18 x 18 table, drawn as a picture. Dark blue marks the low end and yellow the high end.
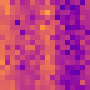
The histogram is bell-shaped. Upright stripes repeat 2 times across the table. The left part is higher, up to a seam about 60% of the way across. No single row or column stands out from its neighbours.
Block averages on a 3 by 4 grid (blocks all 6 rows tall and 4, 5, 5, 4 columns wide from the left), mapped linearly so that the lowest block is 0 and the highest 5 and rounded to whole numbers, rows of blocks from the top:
5 3 2 0 | 5 3 3 0 | 5 3 2 0
